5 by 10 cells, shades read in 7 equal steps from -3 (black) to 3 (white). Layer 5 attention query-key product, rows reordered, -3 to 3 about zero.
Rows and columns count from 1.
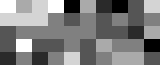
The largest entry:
3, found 3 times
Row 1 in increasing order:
-3 -3 -2 -1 1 1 2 2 3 3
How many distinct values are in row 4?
5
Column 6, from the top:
1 0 0 -1 -1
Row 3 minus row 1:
-4 -1 -2 -3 3 -1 1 2 -1 -1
